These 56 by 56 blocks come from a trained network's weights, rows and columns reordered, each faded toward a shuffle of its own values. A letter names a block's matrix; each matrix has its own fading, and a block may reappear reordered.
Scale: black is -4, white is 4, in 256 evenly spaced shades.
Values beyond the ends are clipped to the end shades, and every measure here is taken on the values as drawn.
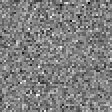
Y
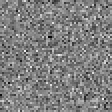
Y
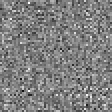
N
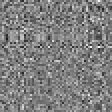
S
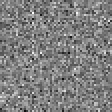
N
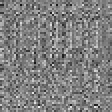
S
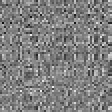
S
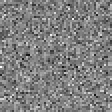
Y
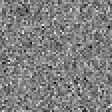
Y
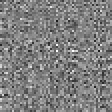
S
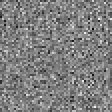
N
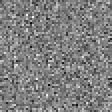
Y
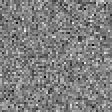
Y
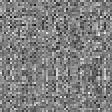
S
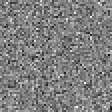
Y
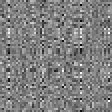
S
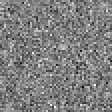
Y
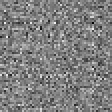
N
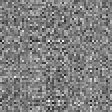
S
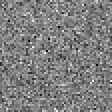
Y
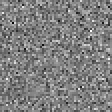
Y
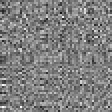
S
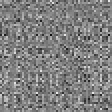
S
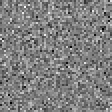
Y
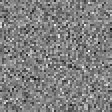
Y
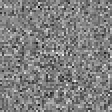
N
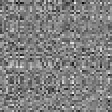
S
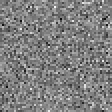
Y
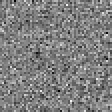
Y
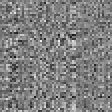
S
